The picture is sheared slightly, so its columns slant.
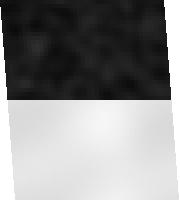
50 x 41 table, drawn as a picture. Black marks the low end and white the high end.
It is made of 2 by 1 panels. Panel 1,1: very low, blotchy, faint in contrast. Panel 2,1: very high, smooth, faint in contrast.
